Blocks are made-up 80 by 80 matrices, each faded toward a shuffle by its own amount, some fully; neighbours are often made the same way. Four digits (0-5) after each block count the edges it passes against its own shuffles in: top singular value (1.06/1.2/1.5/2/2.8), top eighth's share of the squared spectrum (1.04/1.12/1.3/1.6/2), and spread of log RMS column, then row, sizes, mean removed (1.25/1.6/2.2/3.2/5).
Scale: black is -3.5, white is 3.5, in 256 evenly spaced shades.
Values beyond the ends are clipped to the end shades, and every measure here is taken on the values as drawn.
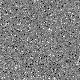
0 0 0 0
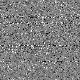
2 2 0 3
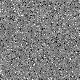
0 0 0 1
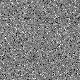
0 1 0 1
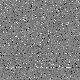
2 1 0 1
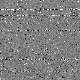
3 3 0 2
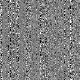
2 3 4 0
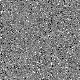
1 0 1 0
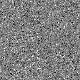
0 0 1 0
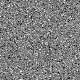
0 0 0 0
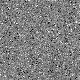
0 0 0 0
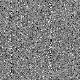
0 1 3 0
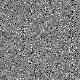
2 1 2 0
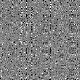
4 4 3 1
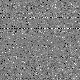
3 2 0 2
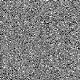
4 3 1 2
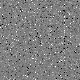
2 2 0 0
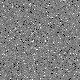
0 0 0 0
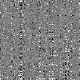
4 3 3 2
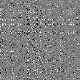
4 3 3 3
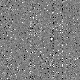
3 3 2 0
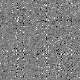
3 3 2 2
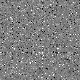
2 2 1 1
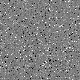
2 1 0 0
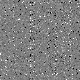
3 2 2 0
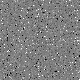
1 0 0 0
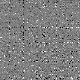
3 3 2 2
